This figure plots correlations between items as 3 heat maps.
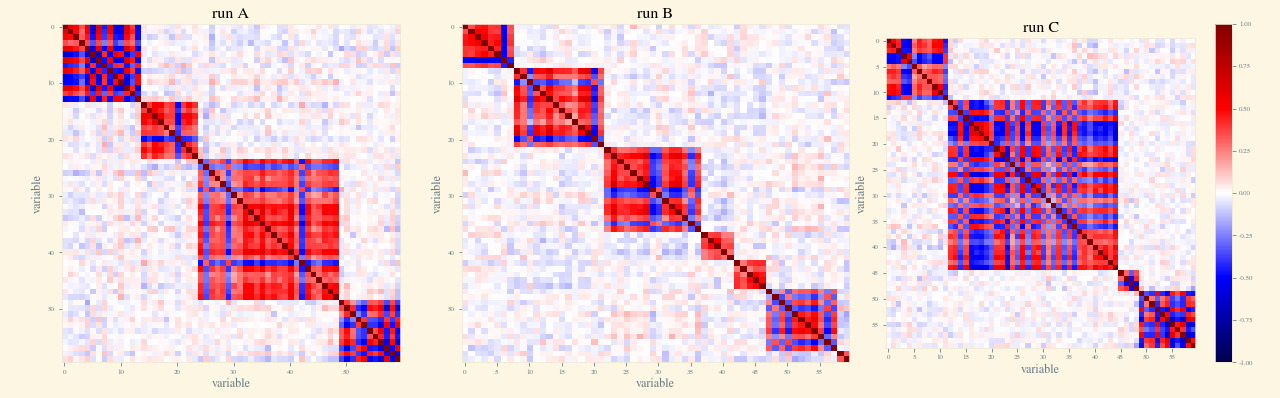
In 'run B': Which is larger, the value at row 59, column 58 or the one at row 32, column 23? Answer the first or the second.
the second
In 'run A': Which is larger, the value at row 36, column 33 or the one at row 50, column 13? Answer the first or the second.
the first
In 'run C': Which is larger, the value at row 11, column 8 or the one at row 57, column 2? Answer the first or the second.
the second
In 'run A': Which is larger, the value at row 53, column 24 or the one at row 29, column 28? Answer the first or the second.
the first
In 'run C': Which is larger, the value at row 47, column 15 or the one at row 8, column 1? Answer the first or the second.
the second
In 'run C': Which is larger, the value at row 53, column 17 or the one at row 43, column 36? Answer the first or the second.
the first
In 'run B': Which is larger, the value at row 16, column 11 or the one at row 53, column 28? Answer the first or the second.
the first
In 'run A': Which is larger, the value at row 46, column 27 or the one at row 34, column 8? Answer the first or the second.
the first
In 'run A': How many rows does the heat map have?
60
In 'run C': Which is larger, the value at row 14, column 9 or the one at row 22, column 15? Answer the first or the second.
the second
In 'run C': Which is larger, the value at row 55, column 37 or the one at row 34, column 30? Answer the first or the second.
the second
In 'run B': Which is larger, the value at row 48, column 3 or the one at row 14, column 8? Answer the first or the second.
the second
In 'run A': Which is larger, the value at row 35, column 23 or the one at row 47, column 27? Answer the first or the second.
the second
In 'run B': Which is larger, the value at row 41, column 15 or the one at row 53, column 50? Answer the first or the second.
the first
